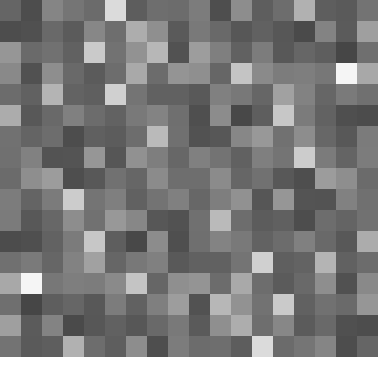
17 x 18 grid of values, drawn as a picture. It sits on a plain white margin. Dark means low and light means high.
Histogram: skewed, a long tail of high values. Symmetry: a half turn. Seam: none. Stripes: none.
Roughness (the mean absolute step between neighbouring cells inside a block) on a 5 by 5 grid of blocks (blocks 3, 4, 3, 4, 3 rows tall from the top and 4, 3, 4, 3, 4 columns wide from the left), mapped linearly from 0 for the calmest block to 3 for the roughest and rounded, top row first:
03101 | 11121 | 11011 | 12111 | 10130
